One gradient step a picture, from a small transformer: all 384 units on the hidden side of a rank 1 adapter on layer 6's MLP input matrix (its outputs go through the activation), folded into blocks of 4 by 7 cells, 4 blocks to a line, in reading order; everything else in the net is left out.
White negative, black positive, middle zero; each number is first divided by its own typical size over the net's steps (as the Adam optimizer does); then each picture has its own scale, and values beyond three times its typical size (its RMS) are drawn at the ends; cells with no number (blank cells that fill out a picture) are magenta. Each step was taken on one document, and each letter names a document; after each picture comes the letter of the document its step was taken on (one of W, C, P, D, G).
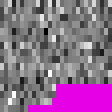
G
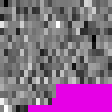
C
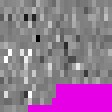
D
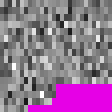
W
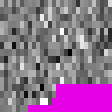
G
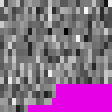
G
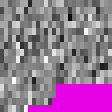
W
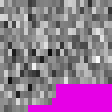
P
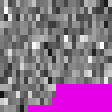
G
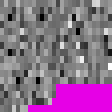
C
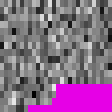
G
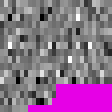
C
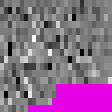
D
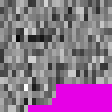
W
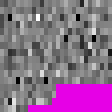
C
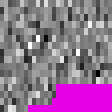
W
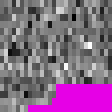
G
